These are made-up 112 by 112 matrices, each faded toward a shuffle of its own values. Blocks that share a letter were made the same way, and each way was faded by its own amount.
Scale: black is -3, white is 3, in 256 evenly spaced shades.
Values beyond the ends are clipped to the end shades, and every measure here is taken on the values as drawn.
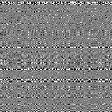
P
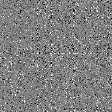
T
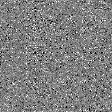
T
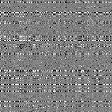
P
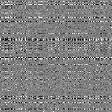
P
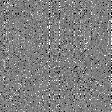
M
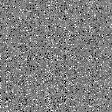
T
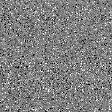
T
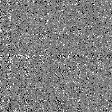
T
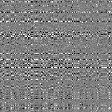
P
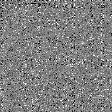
T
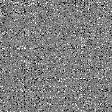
T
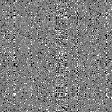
M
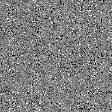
T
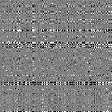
P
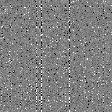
M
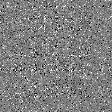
T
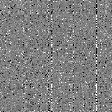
M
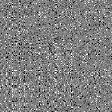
M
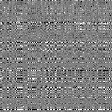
P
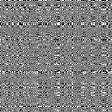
P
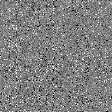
T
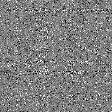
T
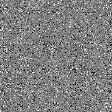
T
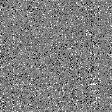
T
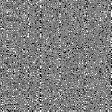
M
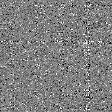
T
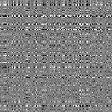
P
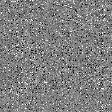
T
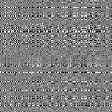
P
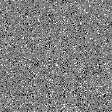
T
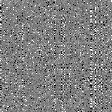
M
